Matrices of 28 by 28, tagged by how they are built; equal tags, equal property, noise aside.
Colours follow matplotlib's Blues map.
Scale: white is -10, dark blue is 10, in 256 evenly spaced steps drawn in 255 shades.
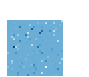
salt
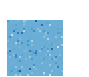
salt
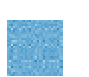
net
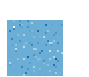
salt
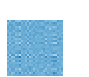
net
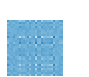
net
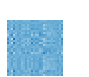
net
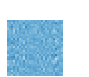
net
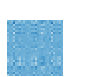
net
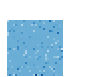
salt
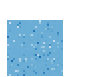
salt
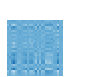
net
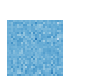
net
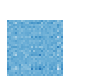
net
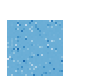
salt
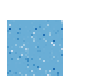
salt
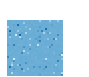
salt
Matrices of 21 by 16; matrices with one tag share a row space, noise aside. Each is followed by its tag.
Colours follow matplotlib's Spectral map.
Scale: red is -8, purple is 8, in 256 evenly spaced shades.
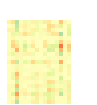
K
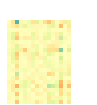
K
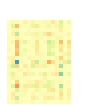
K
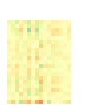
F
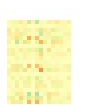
F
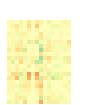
F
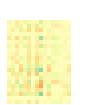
F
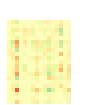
K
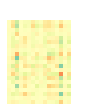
K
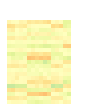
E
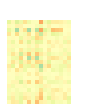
F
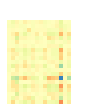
K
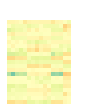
E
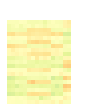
E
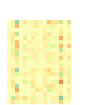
K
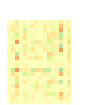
K
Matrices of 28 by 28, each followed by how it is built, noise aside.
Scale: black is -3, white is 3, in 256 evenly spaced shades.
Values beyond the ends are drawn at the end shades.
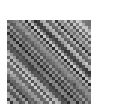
Toeplitz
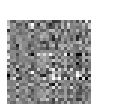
low rank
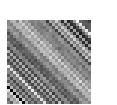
Toeplitz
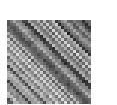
Toeplitz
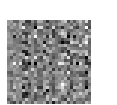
low rank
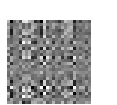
low rank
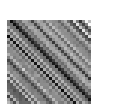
Toeplitz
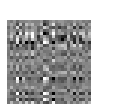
low rank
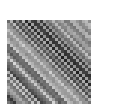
Toeplitz
